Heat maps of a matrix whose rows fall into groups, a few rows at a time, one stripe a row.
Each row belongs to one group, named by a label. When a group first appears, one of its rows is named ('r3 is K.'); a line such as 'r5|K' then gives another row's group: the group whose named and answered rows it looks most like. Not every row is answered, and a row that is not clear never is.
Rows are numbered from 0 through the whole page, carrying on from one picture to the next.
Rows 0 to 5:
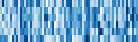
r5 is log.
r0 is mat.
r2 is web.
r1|web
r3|web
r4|mat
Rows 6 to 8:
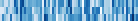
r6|mat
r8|web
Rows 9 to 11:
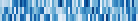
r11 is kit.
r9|mat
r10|log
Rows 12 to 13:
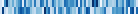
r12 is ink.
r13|mat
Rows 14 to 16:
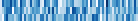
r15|kit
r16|ink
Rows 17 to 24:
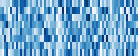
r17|mat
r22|kit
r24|ink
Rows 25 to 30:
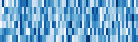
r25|mat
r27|web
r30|log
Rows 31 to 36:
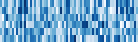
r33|ink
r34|kit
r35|log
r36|kit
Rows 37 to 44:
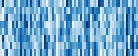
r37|mat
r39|ink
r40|log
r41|ink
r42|mat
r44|ink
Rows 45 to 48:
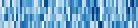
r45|web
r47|log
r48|mat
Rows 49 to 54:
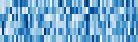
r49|mat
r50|web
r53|mat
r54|log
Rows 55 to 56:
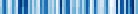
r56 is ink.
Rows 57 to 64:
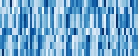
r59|ink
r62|log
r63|log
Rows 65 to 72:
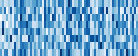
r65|mat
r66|kit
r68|mat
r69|mat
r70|web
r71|mat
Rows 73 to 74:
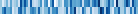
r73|web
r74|kit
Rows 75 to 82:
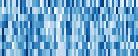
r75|kit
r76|web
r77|log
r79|mat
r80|log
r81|kit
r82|log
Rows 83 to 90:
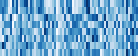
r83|log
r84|log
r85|web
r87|web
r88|ink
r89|log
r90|web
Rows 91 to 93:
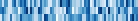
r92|log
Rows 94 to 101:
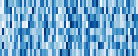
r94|ink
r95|kit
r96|web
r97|web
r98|mat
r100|mat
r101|ink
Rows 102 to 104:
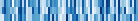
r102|kit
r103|kit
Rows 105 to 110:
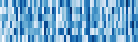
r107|log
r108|web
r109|mat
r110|web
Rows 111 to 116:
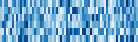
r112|kit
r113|log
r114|log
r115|kit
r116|ink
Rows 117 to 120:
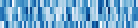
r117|kit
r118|log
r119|log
